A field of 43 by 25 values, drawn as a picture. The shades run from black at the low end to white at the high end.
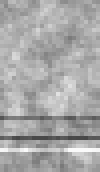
Grain: streaks across. Odd lines: rows 30, 35 and 38. Ninth with the lowest average: bottom middle.
